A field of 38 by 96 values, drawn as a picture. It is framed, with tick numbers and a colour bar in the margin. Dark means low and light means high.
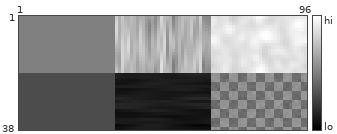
The table splits into 2 rows of 3 panels. Panel 1,1: middling, flat. Panel 1,2: high, streaked downward. Panel 1,3: very high, blotchy, faint in contrast. Panel 2,1: low, flat. Panel 2,2: very low, streaked across, faint in contrast. Panel 2,3: middling, checkered.
